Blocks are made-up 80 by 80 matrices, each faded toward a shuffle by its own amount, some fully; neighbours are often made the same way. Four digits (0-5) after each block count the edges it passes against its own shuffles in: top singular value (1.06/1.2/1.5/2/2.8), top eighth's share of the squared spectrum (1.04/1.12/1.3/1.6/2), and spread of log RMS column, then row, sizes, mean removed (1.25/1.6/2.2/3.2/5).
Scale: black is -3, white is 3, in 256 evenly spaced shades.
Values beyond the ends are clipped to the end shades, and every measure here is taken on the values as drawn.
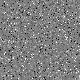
2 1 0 0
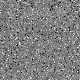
2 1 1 0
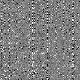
4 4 3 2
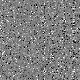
3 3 2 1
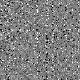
3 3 2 1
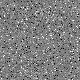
1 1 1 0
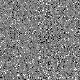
3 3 2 0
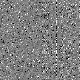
3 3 2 0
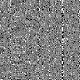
4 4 3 1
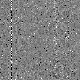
4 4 2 0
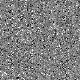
3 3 2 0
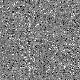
3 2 1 0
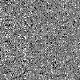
3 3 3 1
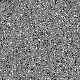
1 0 0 0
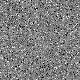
0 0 0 0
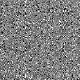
4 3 3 1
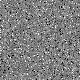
0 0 0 0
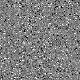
3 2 1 1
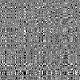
5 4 3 3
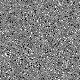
2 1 0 0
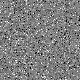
2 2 0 0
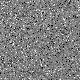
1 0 0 0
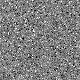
0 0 0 0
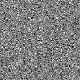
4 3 2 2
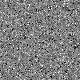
0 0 0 0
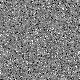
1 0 0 0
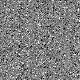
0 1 2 0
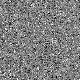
1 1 2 0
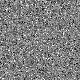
0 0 1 0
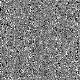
1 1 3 0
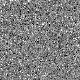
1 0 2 0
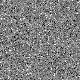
0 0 1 0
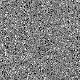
1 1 3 0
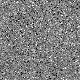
0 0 1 0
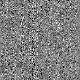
1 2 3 0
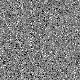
0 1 2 0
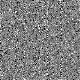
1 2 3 0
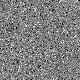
0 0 0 0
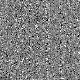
0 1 2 0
